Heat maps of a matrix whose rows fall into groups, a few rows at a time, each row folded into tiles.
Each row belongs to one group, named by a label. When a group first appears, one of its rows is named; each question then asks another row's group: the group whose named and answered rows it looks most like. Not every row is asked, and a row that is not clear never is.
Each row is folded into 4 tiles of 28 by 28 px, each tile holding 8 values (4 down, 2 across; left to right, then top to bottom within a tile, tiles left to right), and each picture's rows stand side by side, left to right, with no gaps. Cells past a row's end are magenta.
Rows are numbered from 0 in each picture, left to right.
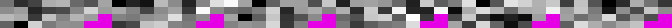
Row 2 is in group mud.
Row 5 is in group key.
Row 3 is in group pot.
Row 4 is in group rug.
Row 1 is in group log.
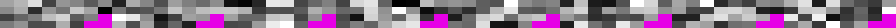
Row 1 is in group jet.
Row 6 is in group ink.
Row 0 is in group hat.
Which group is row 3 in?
pot
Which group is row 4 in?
ink
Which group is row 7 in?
mud
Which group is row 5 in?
key
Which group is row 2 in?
log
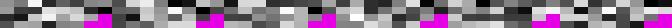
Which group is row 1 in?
pot
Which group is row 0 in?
ink
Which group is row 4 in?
mud
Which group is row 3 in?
key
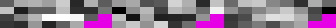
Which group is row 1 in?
mud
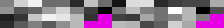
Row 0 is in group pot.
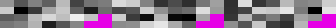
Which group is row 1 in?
mud
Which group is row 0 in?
ink
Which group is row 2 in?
rug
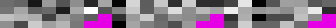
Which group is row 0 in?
log
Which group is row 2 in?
key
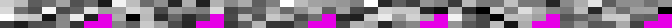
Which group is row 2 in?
rug
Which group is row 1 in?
mud
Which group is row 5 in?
hat
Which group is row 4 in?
jet
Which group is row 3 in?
ink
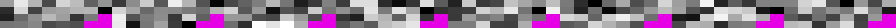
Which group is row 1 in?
jet
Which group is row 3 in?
pot
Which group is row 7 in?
hat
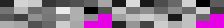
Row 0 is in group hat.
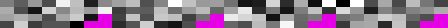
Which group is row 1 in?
rug
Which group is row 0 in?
jet
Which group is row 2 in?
log
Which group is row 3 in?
key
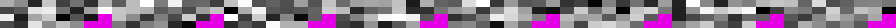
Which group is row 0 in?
mud
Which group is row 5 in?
log
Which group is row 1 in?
jet
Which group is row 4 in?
hat
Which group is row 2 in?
mud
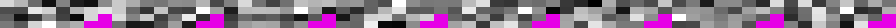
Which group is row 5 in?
log
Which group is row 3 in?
ink
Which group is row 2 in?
rug
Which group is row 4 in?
hat
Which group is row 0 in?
mud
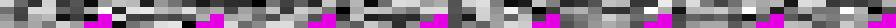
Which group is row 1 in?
mud
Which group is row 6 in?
rug
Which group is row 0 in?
mud
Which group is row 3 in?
rug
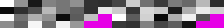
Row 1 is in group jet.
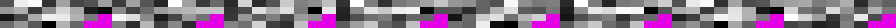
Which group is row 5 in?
rug
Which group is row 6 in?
hat
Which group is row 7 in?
jet
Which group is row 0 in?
hat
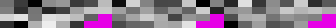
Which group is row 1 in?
key
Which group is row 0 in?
log
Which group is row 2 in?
key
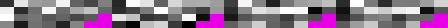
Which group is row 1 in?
jet
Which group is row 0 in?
jet
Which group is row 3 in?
rug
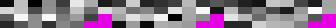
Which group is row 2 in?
log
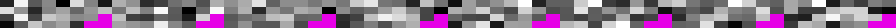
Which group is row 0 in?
key
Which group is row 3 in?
pot
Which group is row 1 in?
mud
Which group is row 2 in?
hat
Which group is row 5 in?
hat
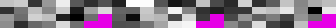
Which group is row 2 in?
rug
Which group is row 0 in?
mud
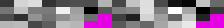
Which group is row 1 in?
pot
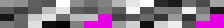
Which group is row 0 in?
ink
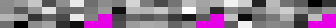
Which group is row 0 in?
jet
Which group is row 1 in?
rug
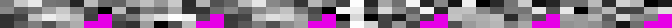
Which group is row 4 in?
key
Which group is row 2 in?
pot
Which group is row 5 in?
jet
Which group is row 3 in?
key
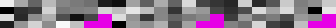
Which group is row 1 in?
key
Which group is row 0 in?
mud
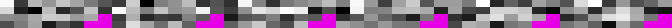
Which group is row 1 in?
key
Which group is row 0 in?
ink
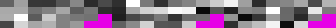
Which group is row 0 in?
key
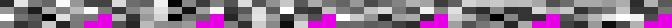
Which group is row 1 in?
mud
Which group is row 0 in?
jet
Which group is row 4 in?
jet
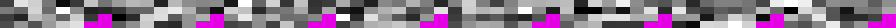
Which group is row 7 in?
mud
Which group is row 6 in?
log
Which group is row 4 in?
rug
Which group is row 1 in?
ink
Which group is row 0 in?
pot
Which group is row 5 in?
ink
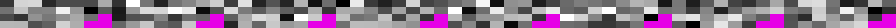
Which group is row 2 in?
key
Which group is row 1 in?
rug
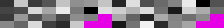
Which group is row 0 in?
rug
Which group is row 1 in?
key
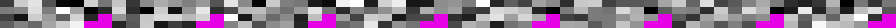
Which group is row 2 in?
mud
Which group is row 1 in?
ink
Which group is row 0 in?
pot
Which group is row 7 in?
log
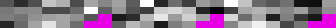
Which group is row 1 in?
ink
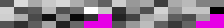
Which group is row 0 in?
jet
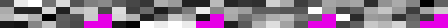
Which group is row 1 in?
log
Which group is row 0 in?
jet
